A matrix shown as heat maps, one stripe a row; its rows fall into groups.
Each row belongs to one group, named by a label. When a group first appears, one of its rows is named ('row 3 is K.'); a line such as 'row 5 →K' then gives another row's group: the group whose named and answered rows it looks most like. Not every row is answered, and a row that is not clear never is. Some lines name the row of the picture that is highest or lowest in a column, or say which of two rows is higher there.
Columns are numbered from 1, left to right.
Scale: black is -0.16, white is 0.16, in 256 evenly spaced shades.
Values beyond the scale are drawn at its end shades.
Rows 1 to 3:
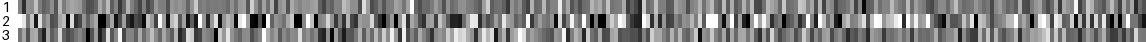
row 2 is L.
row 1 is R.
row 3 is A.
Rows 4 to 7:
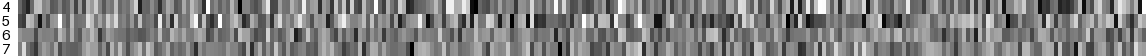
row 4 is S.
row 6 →L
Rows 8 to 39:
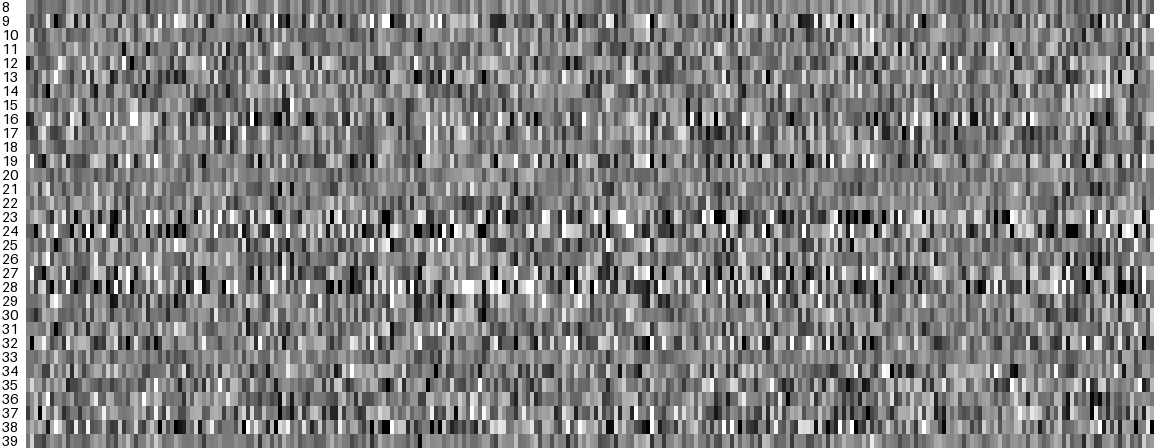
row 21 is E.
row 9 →S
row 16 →E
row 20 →A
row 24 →S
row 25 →S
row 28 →A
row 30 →S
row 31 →S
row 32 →R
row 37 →E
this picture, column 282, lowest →38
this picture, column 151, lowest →28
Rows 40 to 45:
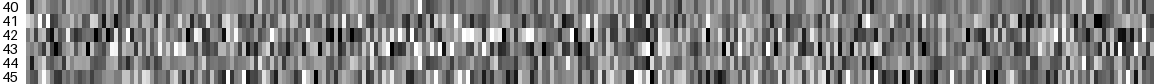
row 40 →R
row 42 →A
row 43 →S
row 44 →R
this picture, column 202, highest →41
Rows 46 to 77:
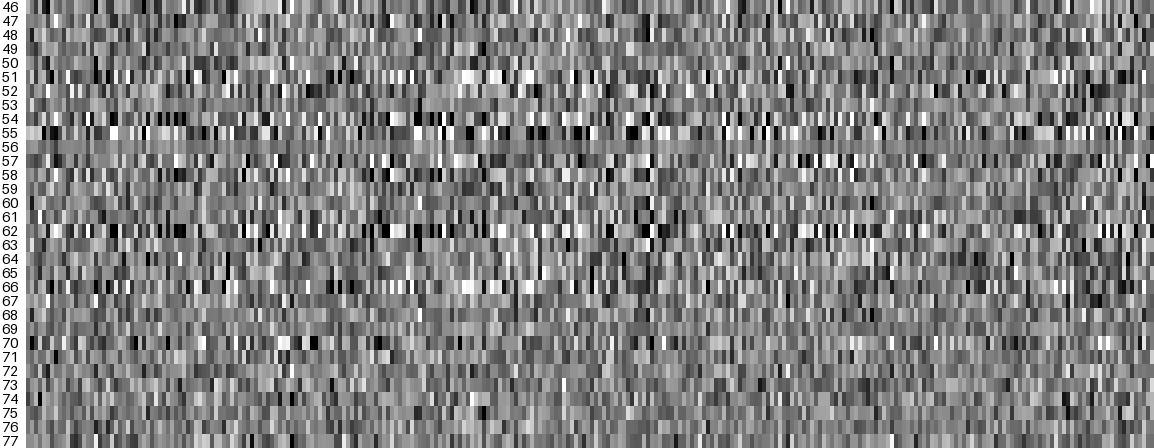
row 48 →R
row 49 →S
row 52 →E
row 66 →A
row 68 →R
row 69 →A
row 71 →S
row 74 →E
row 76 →A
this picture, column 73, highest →55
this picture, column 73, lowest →70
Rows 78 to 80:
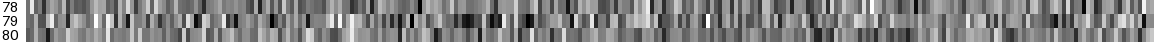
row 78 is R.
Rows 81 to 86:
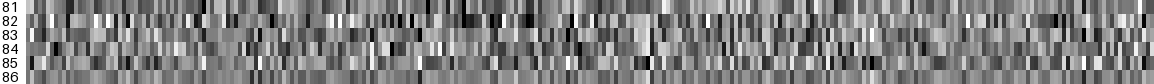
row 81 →L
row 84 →S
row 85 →R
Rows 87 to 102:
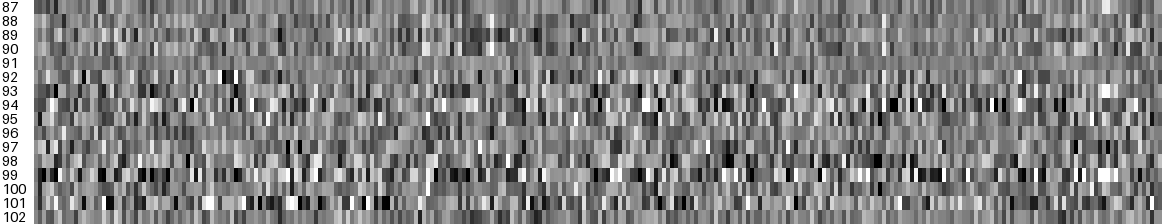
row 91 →A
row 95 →R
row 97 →E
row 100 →R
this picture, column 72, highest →98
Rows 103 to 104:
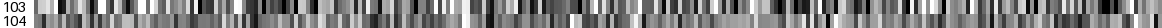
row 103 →E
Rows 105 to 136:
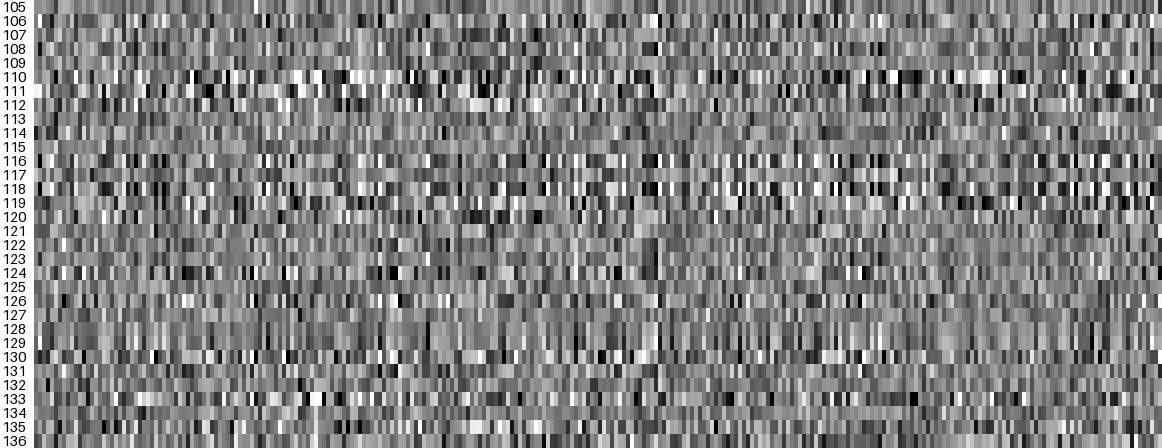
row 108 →R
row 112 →A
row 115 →E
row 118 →R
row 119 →L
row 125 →E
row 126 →S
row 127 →E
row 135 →A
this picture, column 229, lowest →118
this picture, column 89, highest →110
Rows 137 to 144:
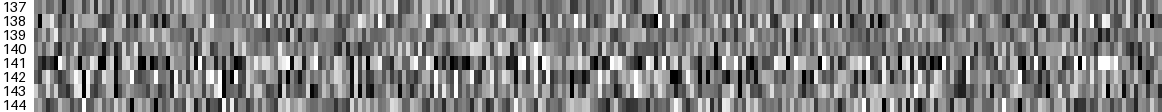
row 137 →S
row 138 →R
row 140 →A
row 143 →L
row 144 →L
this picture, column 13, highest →144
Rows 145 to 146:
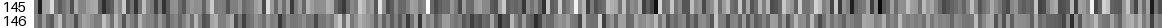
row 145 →R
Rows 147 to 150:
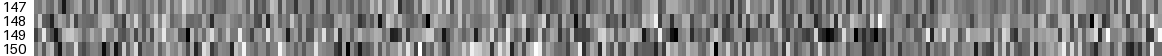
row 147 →S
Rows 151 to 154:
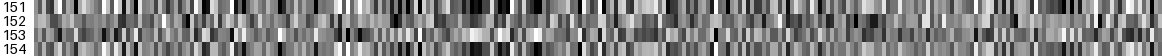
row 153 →A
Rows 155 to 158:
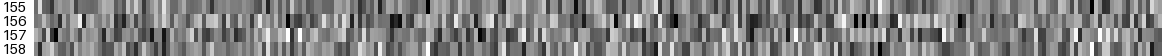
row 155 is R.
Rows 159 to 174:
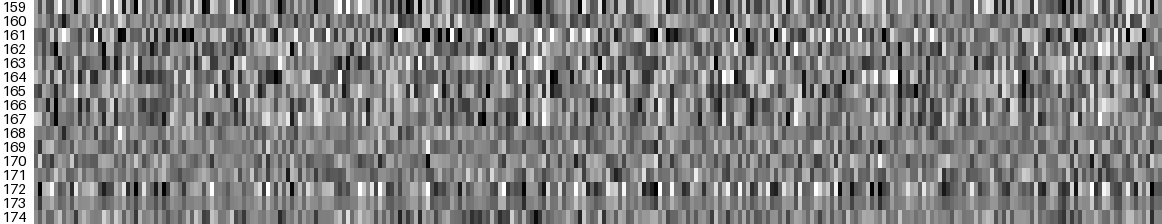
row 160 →S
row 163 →A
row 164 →L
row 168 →S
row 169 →R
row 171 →E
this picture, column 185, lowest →172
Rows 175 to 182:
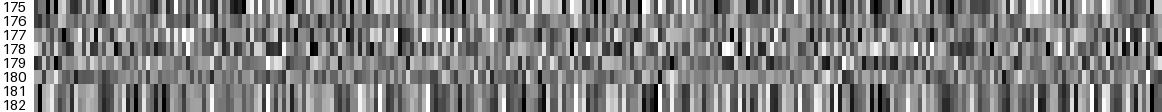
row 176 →E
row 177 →S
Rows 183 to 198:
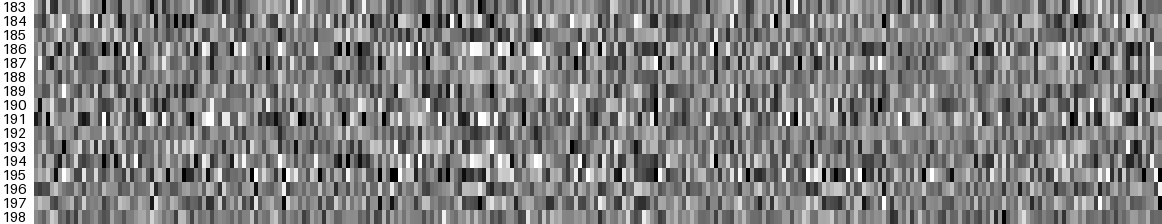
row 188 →A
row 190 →R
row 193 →S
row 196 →S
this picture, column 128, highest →187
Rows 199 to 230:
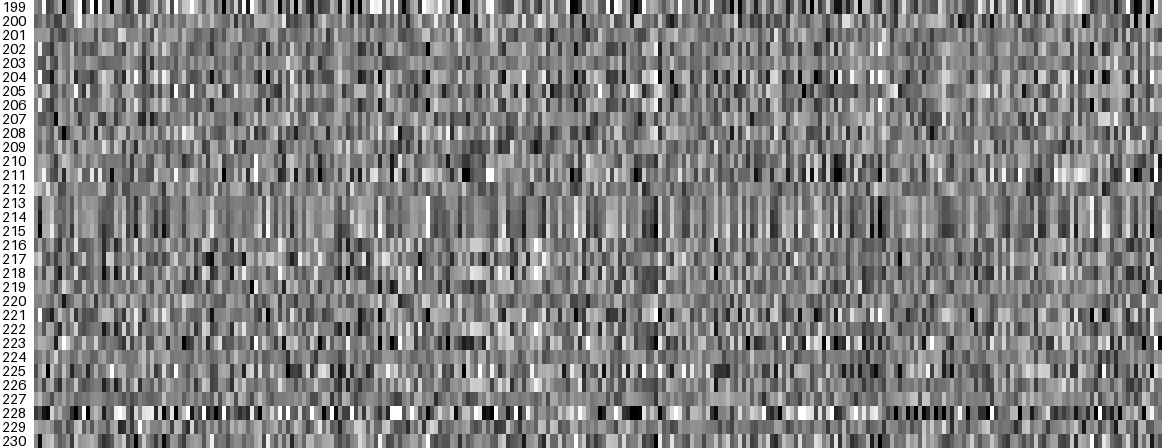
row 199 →S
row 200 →L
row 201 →S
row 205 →L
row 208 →S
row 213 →R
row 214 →R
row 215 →R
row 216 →A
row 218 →A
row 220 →S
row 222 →A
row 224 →E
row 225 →E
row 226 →A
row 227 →L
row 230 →R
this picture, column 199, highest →223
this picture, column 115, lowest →228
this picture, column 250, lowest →228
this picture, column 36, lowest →228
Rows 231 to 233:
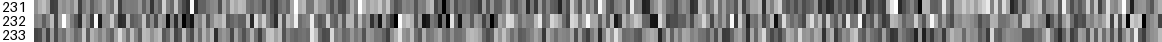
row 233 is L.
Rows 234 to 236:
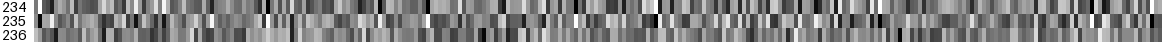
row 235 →R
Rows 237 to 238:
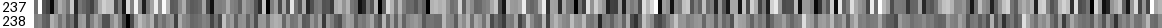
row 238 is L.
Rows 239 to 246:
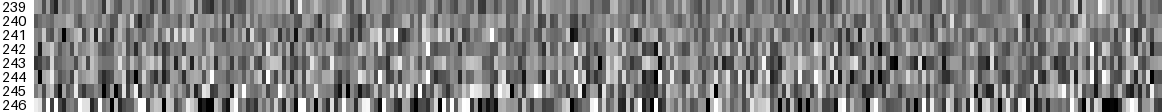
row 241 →S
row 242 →R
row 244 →R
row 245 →A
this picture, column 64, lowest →241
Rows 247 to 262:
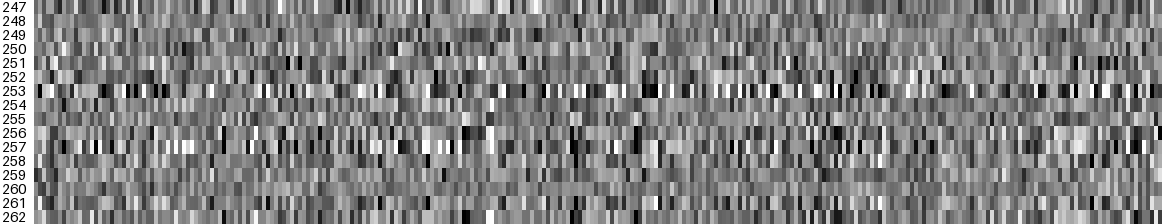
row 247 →A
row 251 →E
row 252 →L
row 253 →R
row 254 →S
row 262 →S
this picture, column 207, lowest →257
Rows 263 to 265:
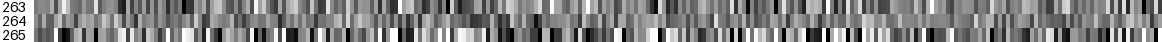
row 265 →S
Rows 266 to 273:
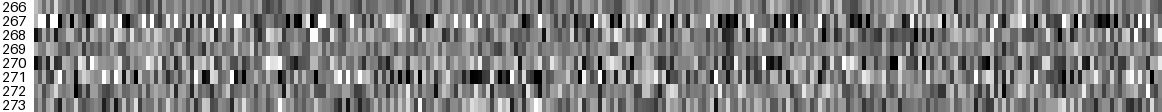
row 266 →L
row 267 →E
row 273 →A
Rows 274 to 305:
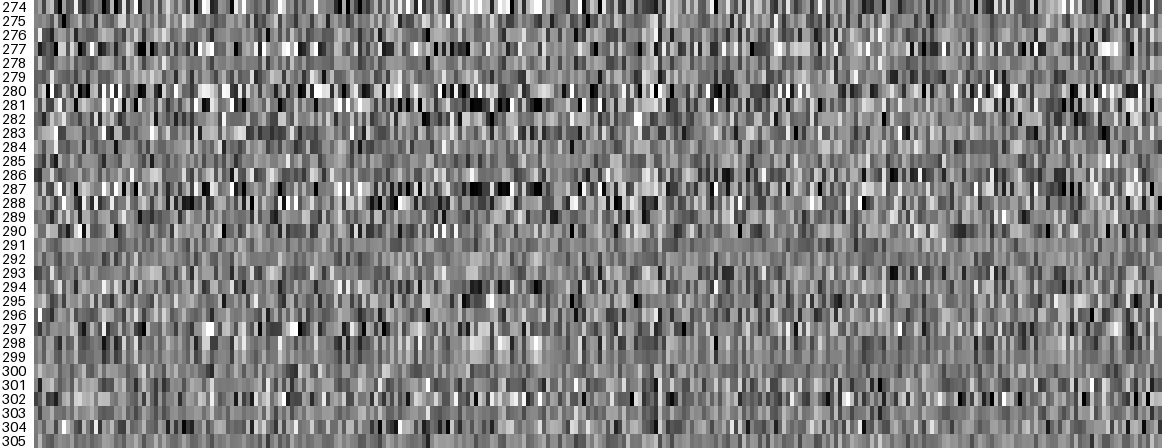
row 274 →A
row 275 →S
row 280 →E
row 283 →E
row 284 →L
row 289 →L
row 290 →L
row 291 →L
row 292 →A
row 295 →S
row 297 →E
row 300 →E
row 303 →R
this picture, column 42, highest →277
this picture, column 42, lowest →283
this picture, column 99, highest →301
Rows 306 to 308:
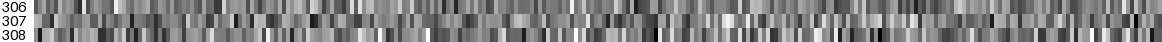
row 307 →L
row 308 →R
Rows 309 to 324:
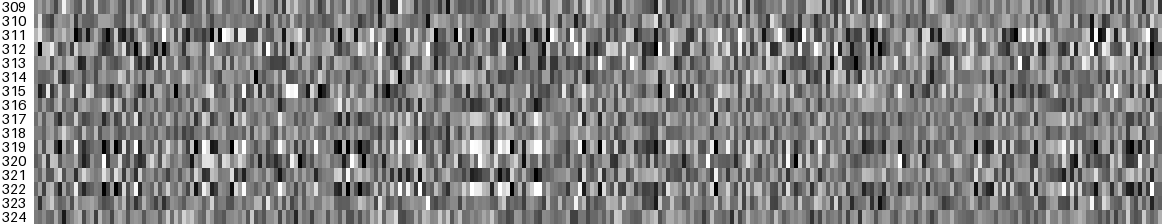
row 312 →R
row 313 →L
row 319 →A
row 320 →E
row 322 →A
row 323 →R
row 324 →S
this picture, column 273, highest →311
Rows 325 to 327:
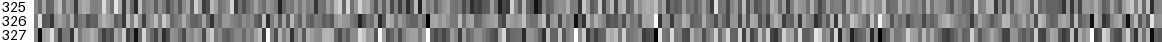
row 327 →R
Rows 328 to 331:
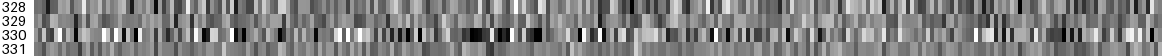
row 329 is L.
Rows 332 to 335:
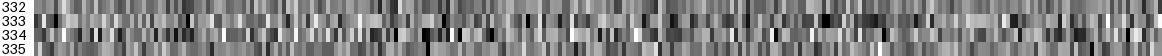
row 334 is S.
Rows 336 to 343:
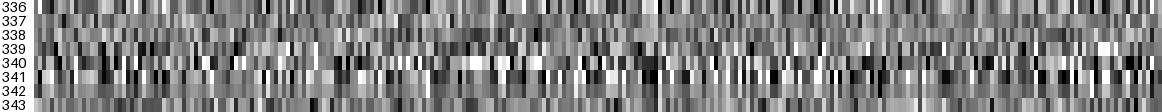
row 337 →S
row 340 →A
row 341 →R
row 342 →R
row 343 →L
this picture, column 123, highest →336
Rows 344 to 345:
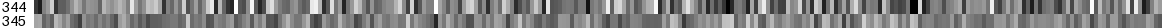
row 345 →L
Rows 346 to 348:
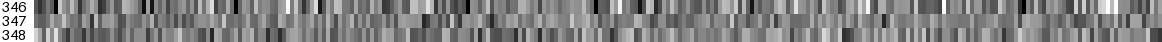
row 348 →L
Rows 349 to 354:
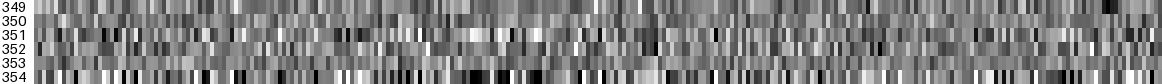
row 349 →E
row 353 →S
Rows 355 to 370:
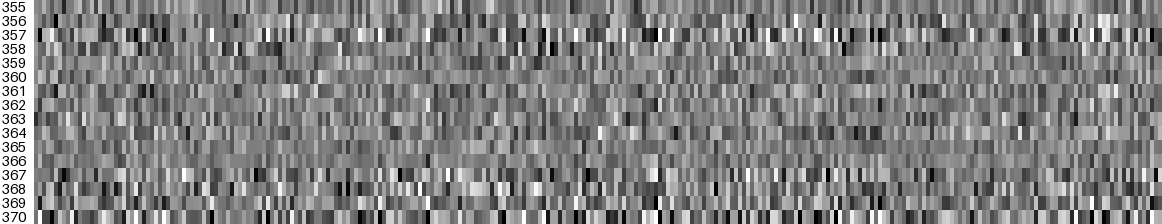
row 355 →S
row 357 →R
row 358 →L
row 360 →E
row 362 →R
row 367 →S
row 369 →R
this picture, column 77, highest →358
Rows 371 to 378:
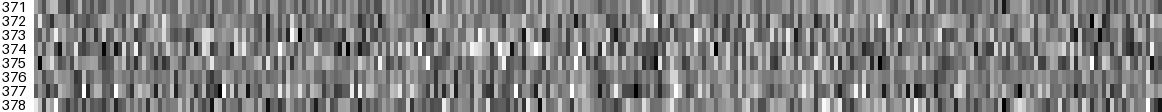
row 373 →E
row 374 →A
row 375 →R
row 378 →L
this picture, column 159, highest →374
